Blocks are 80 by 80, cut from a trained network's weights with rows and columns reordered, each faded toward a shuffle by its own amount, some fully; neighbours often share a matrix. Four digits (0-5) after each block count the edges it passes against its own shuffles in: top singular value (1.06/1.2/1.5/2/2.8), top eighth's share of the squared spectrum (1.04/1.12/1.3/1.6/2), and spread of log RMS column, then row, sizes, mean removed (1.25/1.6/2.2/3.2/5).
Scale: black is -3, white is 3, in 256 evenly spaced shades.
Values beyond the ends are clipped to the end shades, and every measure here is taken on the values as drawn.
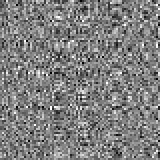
4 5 3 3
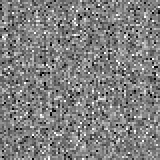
1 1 0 0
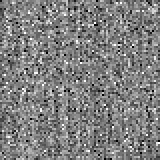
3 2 0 1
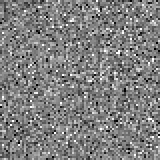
0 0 0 0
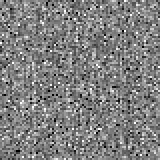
1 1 0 0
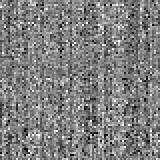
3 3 1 3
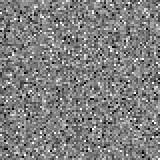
0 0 0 0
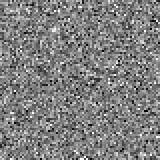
0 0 0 0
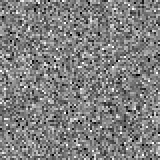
0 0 0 0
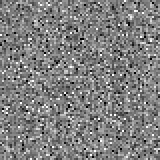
0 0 0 0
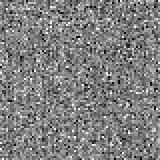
1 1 0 0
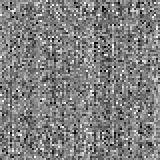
3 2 1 2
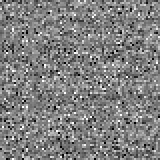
2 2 2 1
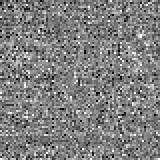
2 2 2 1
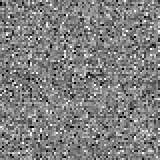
2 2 2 0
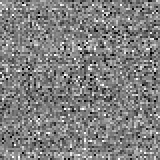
2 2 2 1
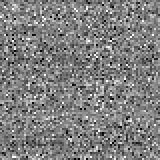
2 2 2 0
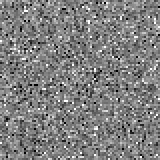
0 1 0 0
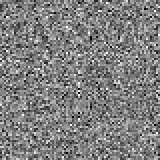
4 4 2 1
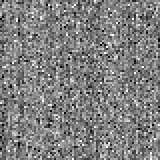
2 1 0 0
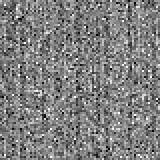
3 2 0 1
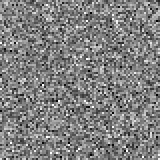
1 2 0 0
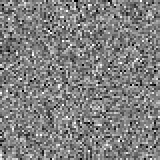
2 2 1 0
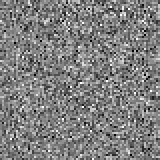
3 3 1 1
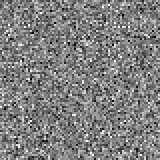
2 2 0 0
